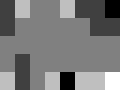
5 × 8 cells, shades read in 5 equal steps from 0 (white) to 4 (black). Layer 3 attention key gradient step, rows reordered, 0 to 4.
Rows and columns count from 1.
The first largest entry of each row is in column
8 1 1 2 5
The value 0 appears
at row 5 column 8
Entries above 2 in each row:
4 3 0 1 2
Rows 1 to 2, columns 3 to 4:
2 2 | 2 2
